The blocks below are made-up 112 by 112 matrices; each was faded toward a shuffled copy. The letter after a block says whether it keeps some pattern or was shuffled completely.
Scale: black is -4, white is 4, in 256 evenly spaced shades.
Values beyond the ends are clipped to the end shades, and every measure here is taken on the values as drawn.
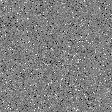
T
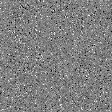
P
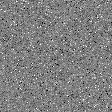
T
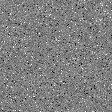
T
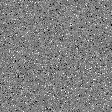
T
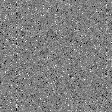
P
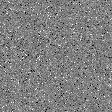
T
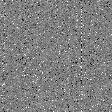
P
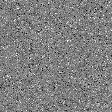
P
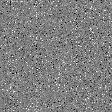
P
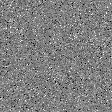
T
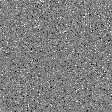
T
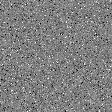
T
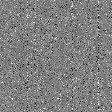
P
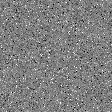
T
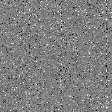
P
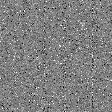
P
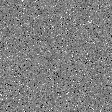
T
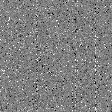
P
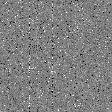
P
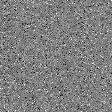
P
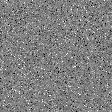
T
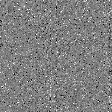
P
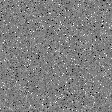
T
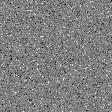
T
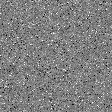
T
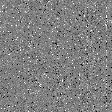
P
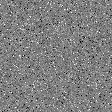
T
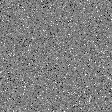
T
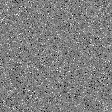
T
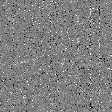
P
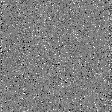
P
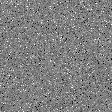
T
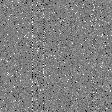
P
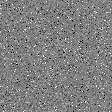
T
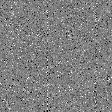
P
